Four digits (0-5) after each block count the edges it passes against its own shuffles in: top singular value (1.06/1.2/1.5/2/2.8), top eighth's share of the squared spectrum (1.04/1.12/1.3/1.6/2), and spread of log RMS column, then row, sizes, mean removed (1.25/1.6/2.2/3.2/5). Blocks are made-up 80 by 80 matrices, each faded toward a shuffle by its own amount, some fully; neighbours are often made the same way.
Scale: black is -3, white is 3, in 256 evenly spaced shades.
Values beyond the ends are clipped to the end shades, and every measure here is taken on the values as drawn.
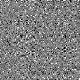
4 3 2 2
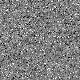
0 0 0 1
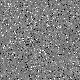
0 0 0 0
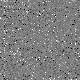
1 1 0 0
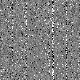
2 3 3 0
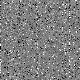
1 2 2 0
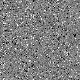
1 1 2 0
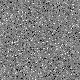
0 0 0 0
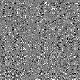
3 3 2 2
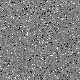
2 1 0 0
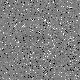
2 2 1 0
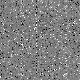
3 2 1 0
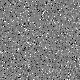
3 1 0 0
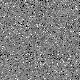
1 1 0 2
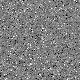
0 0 0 0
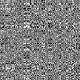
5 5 3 3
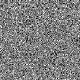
3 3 1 1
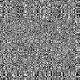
4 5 3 3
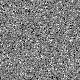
2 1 0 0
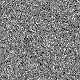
1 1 0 0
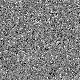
0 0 0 0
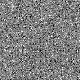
2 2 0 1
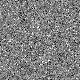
1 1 0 0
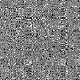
4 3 2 2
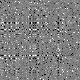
4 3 2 2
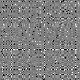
5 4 3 3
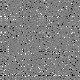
4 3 1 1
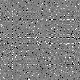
4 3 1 2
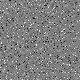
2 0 0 0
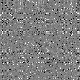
4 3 2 2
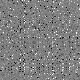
4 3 1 1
